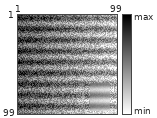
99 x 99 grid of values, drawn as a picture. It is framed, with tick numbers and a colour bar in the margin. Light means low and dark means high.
Slope: up to the left. Stripes: horizontal, repeating 9 times. Calmest part: bottom right. Mirror symmetry: none. Odd patch: calmer, in the bottom right. Odd rows or columns: none. Average level on the scale: 50%.
